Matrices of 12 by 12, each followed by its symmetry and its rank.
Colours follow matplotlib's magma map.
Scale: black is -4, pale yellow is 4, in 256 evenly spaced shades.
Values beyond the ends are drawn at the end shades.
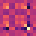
symmetric, rank two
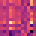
neither, rank two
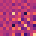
symmetric, rank two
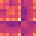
symmetric, rank two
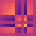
symmetric, rank one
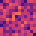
symmetric, full rank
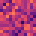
symmetric, full rank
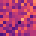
antisymmetric, full rank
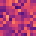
antisymmetric, full rank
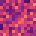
symmetric, full rank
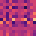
neither, rank two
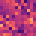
antisymmetric, full rank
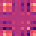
symmetric, rank one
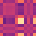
symmetric, rank one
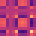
symmetric, rank one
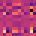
neither, rank two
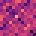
symmetric, full rank
